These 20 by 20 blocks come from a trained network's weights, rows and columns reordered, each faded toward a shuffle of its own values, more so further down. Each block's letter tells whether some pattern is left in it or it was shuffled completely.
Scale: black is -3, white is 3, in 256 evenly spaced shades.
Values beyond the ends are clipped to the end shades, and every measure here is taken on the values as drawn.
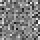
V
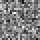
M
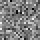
M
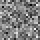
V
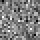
M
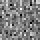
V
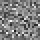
V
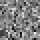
V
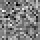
M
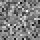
M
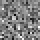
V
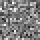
M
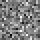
M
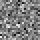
V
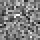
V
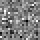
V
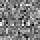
V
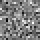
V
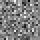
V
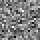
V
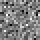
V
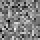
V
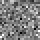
M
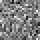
M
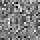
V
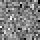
M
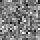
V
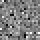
M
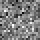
M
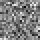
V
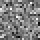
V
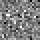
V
